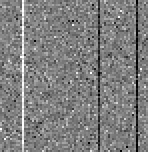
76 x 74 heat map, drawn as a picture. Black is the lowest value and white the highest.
Histogram: heavy tails on both sides. Odd lines: columns 12, 50 and 69. Average level on the scale: 50%.
